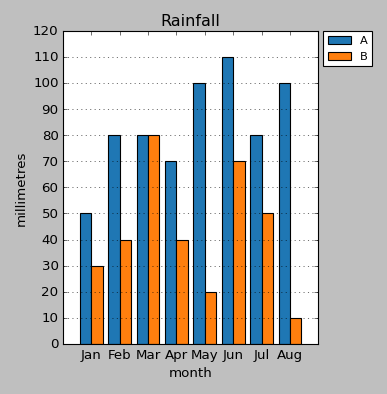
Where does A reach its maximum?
Jun
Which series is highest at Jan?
A
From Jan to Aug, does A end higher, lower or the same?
higher
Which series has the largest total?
A
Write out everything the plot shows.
Title: Rainfall
x-axis: month, ticks Jan Feb Mar Apr May Jun Jul Aug
y-axis: millimetres, ticks 0 10 20 30 40 50 60 70 80 90 100 110 120
Legend: A, B
Values:
A: 50 80 80 70 100 110 80 100
B: 30 40 80 40 20 70 50 10
